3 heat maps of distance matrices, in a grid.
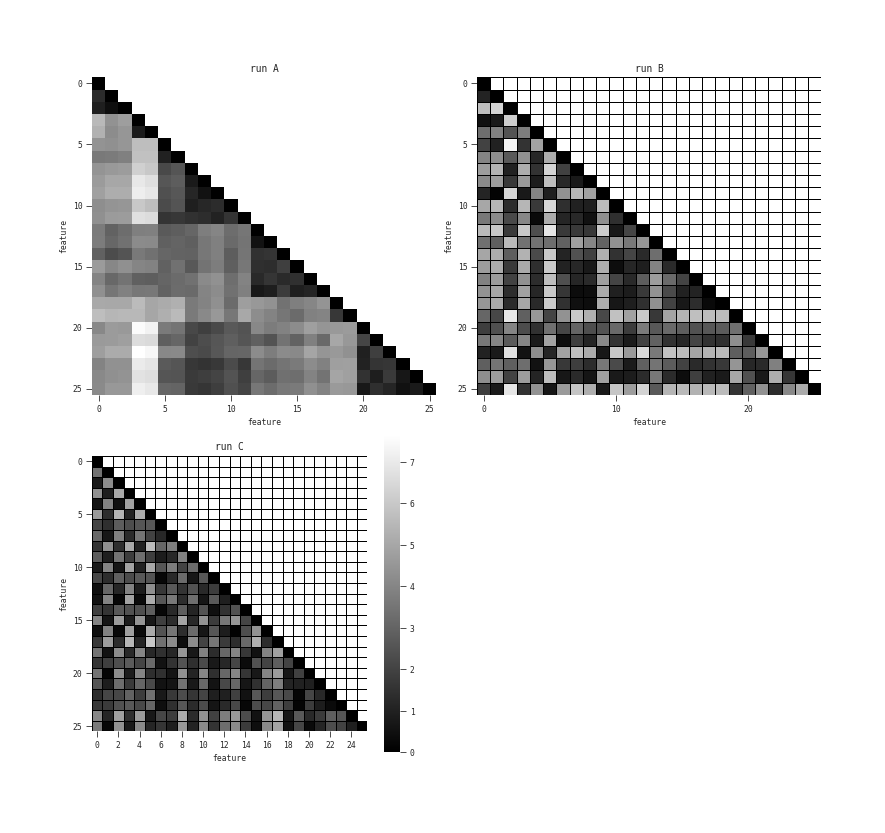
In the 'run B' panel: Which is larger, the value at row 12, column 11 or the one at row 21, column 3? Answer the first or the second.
the second
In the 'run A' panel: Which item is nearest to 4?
3
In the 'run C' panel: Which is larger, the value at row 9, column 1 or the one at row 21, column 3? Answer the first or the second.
the second
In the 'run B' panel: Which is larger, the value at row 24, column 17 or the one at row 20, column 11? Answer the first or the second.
the second
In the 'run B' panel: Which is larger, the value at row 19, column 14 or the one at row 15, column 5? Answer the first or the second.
the second
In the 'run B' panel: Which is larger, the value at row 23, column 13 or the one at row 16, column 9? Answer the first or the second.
the second
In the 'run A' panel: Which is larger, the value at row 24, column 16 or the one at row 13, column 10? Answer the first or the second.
the first
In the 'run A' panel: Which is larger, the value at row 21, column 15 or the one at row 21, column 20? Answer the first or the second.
the first
